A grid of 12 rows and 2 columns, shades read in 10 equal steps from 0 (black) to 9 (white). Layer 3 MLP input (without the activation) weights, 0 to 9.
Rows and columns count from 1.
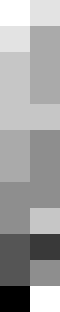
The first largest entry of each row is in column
1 1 1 1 1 1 1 1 2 1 2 2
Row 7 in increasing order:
5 6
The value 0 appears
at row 12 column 1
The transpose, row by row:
9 8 7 7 7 6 6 5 5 3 3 0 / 8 6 6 6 7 5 5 5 7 2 5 9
